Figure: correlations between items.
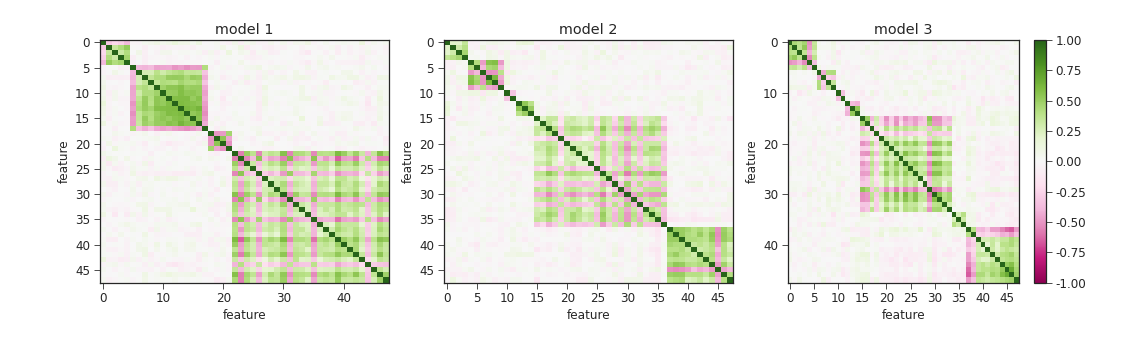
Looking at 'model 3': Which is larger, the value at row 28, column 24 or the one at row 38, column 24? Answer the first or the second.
the first
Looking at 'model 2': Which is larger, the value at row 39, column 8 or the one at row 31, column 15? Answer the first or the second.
the second
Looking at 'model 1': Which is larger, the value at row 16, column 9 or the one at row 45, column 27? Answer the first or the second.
the first
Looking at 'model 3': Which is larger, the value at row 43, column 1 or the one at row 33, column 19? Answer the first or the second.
the second
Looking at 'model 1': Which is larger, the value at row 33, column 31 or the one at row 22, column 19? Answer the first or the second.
the second
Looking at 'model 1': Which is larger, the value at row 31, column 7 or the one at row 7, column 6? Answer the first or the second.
the second
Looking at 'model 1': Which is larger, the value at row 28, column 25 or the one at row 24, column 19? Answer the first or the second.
the first
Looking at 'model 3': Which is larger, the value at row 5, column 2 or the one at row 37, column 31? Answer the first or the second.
the first
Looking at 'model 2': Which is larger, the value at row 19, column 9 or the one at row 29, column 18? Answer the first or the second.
the second
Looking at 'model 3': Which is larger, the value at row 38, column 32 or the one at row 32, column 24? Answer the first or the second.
the second
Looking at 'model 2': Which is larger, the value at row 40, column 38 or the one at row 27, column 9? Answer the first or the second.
the first
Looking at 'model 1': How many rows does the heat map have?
48
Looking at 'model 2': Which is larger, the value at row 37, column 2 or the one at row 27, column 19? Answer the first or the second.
the first
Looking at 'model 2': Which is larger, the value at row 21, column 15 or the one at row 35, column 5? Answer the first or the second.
the first
